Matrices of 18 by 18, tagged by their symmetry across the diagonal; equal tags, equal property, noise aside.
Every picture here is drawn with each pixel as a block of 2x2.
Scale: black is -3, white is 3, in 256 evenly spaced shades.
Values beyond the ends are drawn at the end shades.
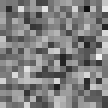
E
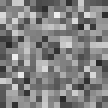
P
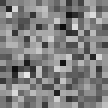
P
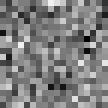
E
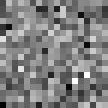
E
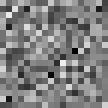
P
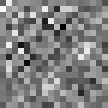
P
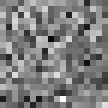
E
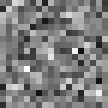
E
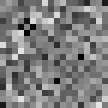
P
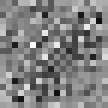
P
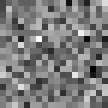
E
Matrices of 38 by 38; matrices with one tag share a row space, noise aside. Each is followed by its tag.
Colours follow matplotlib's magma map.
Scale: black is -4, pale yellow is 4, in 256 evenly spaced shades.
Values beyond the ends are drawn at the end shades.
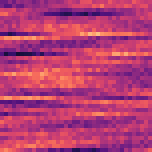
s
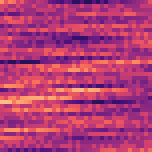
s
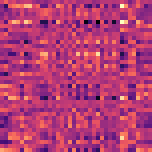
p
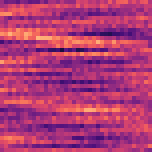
s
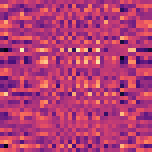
p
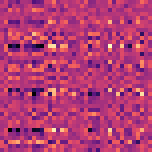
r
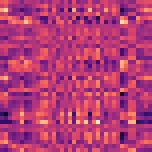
p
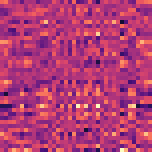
p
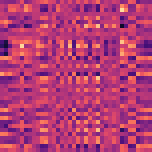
p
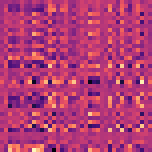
r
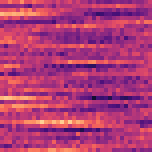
s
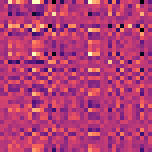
r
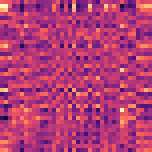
p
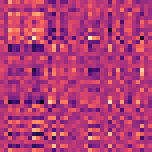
r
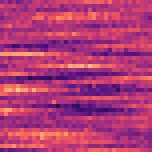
s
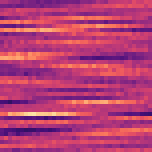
s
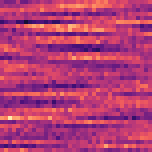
s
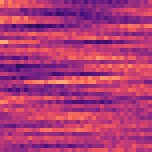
s
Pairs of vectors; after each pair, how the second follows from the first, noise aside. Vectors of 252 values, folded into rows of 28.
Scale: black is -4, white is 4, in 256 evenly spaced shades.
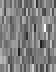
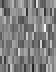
sign-scrambled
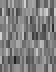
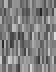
reversed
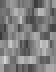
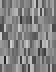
sign-scrambled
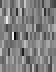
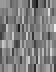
shuffled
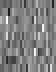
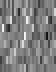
shuffled
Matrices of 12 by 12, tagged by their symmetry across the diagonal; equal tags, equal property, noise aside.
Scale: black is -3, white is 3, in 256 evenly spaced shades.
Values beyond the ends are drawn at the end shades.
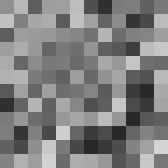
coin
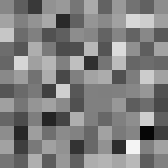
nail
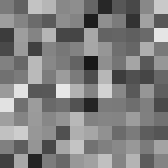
nail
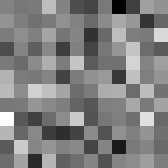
nail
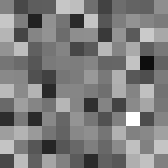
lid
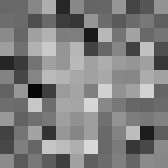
coin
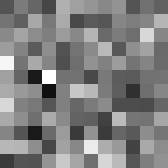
lid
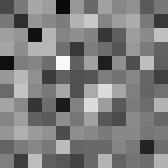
coin
